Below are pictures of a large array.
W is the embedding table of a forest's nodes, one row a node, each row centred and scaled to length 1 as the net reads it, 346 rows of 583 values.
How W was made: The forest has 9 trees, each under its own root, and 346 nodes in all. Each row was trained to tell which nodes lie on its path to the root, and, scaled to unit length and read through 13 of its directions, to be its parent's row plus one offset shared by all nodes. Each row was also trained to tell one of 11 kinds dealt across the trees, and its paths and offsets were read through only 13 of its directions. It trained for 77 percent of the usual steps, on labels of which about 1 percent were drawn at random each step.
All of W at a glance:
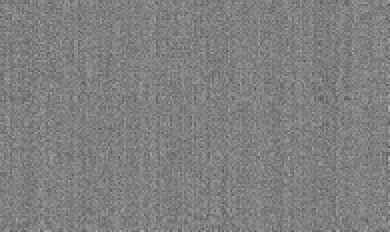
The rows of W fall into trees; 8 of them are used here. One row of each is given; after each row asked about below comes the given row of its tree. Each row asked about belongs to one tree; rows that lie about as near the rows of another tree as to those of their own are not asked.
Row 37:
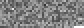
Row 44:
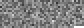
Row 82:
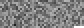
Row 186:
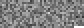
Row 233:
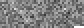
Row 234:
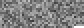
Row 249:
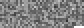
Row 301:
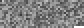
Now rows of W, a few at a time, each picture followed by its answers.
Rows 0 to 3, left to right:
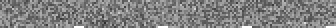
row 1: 37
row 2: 186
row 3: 37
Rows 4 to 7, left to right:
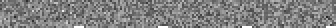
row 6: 82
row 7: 249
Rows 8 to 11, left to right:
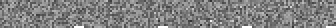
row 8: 301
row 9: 301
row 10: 82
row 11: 37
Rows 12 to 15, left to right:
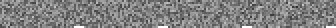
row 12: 301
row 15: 301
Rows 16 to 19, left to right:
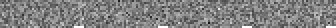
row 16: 249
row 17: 37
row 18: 82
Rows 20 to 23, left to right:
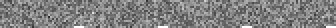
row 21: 249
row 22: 233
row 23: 233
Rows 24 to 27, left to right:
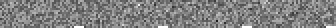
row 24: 301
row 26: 44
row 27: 233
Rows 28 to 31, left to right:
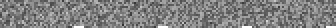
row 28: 44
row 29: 233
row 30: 301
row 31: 301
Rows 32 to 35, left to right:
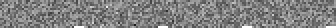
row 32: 301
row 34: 234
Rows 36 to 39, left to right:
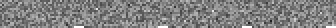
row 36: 44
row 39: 234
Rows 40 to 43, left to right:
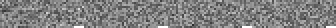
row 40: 82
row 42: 249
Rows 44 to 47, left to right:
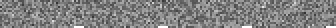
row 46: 301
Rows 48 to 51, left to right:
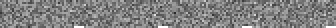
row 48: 186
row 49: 186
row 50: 301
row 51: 234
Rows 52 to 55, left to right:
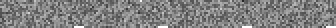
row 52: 301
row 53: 186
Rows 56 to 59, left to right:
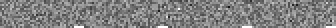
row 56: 82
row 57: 233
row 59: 249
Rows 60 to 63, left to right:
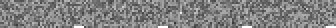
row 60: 233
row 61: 301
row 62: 82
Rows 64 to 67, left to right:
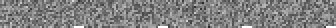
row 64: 44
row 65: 301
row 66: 301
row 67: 301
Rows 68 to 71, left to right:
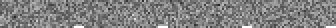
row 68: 233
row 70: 249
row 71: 249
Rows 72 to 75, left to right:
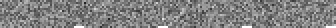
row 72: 234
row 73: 44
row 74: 186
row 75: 37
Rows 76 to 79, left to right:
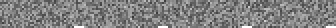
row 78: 234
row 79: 234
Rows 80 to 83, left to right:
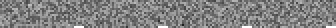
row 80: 301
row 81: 233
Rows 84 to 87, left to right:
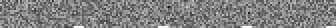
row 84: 249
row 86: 186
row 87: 301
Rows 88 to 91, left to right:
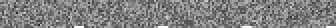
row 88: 82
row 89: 37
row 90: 233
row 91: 301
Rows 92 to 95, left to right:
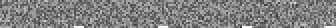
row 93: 233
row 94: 82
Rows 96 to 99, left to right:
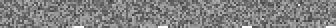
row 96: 234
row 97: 301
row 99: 37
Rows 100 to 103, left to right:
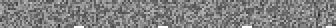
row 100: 37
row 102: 234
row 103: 301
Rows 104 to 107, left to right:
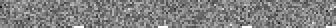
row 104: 249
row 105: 37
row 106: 82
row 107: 82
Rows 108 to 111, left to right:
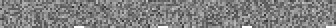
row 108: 301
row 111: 37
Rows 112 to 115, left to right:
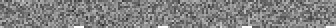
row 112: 301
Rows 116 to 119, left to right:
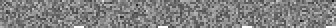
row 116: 301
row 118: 37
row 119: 44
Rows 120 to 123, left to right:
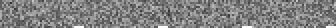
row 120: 37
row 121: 233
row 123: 234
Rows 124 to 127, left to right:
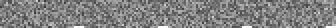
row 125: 37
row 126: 249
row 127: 249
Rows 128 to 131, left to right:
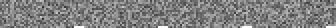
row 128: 249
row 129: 301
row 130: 44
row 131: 234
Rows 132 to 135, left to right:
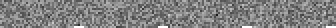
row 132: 301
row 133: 301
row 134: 301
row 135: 82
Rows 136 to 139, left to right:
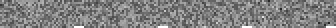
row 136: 301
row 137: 234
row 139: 186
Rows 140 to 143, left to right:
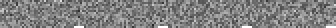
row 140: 234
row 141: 37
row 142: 234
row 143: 234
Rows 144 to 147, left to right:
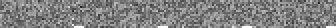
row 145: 234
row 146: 234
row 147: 37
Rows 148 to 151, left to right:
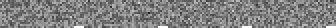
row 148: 37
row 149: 301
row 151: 234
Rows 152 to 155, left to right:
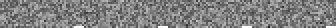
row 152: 234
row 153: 301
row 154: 37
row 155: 44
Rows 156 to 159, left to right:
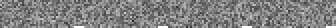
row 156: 44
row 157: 301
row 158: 249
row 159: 82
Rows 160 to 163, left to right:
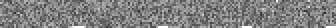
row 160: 37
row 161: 186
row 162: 186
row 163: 44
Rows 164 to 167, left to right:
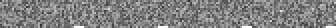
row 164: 37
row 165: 37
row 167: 233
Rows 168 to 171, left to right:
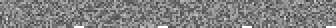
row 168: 44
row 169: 82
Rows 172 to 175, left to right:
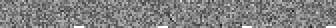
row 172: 249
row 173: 234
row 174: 186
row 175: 234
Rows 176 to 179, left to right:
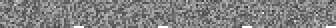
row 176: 37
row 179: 37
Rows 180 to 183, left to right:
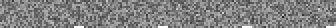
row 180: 37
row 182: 234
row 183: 44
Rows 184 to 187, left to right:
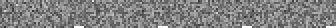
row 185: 37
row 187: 249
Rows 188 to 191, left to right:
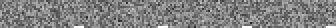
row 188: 37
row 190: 82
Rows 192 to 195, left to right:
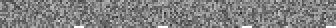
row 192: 82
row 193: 186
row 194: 37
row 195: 44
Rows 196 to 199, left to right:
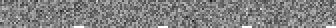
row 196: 234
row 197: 301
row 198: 82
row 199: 234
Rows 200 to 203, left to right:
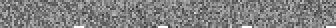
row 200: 249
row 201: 233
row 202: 37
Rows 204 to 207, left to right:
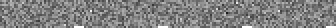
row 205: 301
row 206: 301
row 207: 234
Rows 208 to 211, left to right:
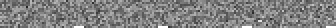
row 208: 249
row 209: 37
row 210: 37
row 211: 186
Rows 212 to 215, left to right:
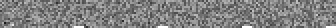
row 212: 44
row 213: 233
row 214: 233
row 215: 37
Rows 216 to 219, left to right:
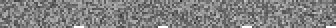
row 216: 249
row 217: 301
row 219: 249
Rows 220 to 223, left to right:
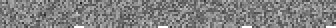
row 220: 233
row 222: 44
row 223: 37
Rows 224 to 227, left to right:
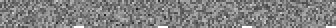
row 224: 44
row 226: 37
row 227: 82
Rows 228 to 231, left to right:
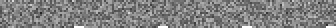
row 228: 186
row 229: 234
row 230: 233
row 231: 233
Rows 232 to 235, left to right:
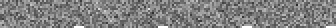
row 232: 234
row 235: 234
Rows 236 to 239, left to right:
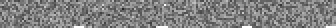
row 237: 44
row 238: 249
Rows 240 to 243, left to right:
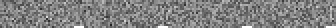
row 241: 233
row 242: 37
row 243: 82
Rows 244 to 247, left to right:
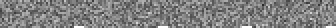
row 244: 44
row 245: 249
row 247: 234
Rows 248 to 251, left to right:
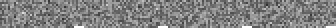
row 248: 249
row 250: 37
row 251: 37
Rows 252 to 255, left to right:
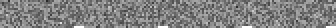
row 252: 37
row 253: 186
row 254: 37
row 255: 37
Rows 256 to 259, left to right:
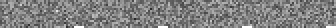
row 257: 233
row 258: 37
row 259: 234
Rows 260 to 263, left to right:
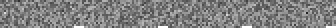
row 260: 249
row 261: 301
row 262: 44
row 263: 82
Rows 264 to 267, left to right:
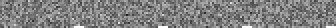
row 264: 234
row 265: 249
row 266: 233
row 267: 233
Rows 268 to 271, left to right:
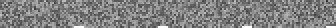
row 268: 37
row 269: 234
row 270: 234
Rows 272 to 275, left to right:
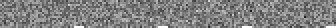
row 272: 249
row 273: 234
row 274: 301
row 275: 234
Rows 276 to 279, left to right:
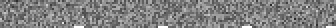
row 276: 234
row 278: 233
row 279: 301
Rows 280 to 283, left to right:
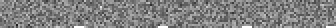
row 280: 82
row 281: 234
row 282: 37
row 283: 249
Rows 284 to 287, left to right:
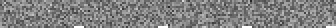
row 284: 301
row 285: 249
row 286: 249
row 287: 234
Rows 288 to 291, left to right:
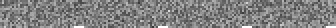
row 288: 234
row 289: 82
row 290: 301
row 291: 249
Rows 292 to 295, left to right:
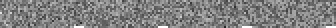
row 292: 37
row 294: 234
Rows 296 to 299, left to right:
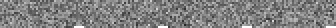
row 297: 233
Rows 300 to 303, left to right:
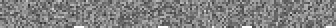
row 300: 249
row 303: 44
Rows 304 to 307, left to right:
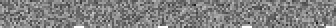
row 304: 234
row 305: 37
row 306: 234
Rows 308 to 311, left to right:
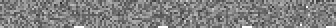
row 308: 249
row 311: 301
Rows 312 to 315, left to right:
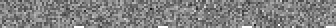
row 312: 301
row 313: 233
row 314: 234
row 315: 234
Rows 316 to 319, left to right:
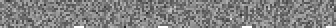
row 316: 234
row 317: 301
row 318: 37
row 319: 234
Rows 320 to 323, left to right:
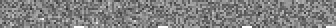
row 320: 234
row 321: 186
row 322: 301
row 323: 233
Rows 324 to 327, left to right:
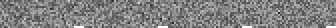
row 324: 301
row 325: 249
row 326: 37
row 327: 44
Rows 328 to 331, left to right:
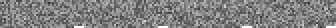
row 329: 301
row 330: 233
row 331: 44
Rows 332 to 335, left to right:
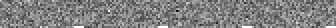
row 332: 234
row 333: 37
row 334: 44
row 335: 234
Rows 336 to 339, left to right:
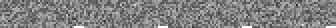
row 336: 44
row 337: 37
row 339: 37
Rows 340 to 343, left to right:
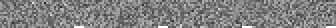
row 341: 301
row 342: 249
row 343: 301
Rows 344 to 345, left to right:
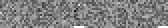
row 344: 249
